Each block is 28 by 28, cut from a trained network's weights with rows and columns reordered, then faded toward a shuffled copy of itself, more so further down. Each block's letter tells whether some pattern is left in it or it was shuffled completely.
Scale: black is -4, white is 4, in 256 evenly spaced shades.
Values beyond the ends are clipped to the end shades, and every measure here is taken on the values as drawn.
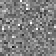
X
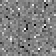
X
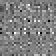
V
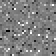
X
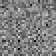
V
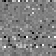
V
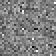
X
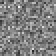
V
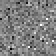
X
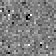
V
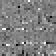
V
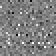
V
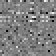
V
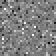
X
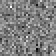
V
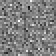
X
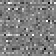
V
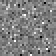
X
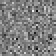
V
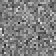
X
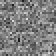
V
